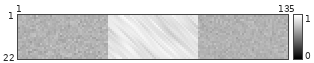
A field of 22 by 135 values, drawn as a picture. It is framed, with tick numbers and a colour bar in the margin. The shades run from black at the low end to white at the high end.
It is made of 1 by 3 panels. Panel 1,1: high, fine-grained, faint in contrast. Panel 1,2: very high, slanting down to the right, faint in contrast. Panel 1,3: high, fine-grained, faint in contrast.
